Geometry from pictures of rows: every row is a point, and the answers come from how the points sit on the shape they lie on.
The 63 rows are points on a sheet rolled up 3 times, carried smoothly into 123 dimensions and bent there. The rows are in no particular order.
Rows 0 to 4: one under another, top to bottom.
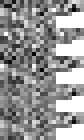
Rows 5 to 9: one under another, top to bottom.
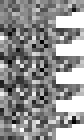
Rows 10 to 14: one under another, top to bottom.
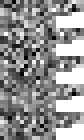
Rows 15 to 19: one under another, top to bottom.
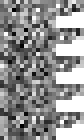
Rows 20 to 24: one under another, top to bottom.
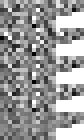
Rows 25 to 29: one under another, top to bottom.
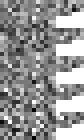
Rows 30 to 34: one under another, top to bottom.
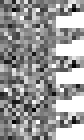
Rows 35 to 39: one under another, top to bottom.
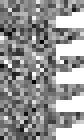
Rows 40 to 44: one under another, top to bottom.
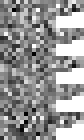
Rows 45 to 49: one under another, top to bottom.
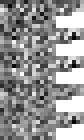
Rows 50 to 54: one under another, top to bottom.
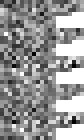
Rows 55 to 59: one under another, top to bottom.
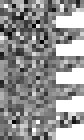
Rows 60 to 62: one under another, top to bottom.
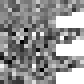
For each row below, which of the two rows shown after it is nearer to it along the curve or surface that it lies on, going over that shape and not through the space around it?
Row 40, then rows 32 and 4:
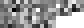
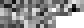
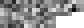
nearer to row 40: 32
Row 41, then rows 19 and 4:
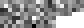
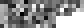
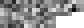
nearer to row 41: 4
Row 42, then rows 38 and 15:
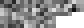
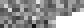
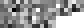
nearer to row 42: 38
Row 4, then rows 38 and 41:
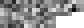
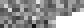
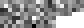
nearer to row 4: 38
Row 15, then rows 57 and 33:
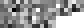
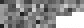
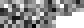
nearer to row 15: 33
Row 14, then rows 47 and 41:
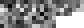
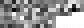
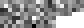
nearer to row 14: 47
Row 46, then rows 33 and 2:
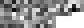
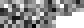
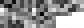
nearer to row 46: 2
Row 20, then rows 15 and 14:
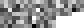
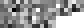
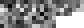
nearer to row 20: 15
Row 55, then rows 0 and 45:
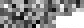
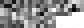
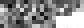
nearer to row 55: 45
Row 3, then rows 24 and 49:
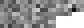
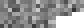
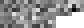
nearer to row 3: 24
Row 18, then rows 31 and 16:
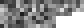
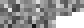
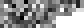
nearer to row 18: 31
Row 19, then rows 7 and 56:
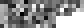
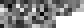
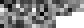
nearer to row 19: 7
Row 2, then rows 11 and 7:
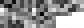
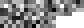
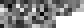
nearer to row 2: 7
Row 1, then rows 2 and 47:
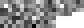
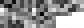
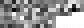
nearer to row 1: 47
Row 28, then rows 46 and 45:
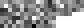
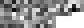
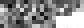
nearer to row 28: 46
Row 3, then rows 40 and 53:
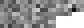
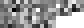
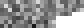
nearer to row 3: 53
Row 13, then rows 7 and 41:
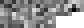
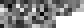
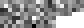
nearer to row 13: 41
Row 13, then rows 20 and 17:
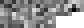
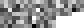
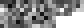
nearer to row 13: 20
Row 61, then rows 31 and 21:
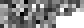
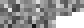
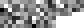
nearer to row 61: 21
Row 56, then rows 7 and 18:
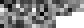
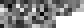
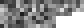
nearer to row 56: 7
